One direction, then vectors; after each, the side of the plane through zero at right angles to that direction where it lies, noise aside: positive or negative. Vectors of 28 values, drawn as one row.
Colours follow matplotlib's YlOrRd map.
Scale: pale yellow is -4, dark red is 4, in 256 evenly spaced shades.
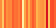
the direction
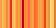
negative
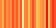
positive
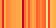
negative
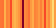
negative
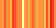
positive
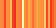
positive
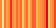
positive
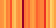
negative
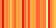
negative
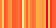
positive
